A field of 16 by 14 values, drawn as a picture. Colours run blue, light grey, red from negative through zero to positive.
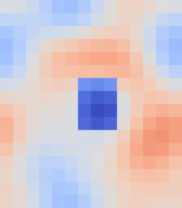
Histogram: skewed, a long tail of low values. Roughest part: centre. Odd patch: lower, in the centre. Ninth with the lowest average: centre. Odd rows or columns: none.
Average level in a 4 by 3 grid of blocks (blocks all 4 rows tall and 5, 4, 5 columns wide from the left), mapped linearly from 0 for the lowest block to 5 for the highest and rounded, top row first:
132 / 323 / 305 / 224
